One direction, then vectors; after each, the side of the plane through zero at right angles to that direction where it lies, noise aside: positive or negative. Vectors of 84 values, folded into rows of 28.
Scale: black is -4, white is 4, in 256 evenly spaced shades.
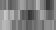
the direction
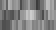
negative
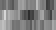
positive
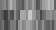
negative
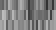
positive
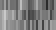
positive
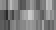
negative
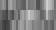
negative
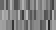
positive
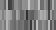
positive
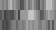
negative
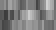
negative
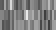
negative
